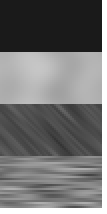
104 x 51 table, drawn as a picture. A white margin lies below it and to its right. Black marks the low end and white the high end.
The table splits into 4 rows of 1 panel. Panel 1,1: very low, flat. Panel 2,1: high, smooth, faint in contrast. Panel 3,1: low, slanting down to the right, faint in contrast. Panel 4,1: middling, streaked across.
